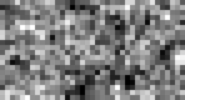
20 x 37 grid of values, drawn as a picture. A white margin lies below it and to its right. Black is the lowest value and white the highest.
The halves do not mirror each other. No overall slope runs across the table. No row or column stands out. No regular stripes run through it. On average the colour sits 50% of the way up the scale.
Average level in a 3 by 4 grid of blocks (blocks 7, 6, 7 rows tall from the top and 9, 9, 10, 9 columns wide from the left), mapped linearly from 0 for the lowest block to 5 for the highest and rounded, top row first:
4323 | 3433 | 5003
